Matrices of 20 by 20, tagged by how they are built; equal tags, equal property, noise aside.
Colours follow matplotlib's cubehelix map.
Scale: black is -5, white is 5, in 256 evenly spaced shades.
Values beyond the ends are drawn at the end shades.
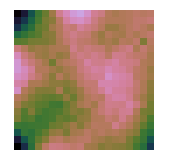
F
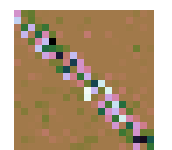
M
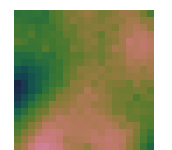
F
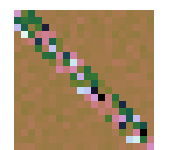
M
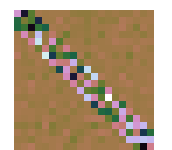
M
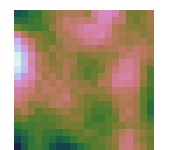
F
